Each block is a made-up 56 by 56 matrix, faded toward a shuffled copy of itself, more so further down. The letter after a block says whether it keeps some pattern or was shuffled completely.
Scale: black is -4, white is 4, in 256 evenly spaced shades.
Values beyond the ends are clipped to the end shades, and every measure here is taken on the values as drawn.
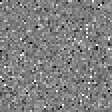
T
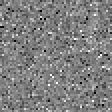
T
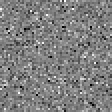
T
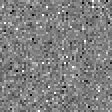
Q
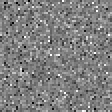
T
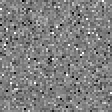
T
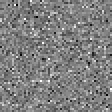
Q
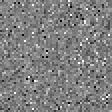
Q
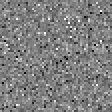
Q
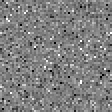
Q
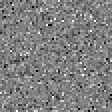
T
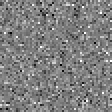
T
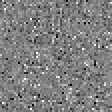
Q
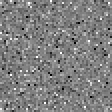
T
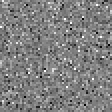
T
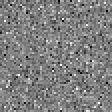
T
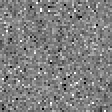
Q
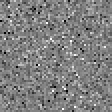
T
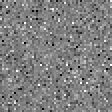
Q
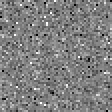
Q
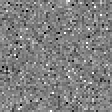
Q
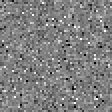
T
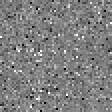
Q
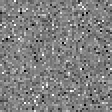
T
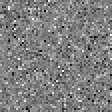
T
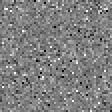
Q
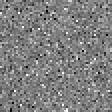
T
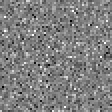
T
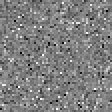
T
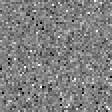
T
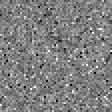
T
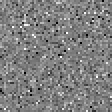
T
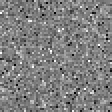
T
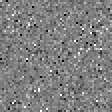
Q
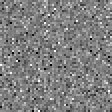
T
